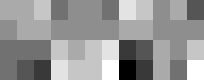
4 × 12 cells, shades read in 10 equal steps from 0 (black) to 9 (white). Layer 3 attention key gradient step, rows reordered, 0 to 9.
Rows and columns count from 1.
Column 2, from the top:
6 6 4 3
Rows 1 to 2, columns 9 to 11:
7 5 6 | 6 5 5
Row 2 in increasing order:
5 5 5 5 5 5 5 5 6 6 6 6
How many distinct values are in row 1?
6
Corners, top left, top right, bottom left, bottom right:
6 3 4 9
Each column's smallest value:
4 3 2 4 5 5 4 0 2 5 4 3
